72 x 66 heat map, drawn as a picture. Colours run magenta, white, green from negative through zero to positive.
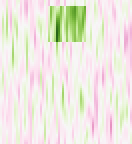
The grain runs up and down. The ninth with the highest average is the top middle. In the top middle lies a patch that is higher than the rest.
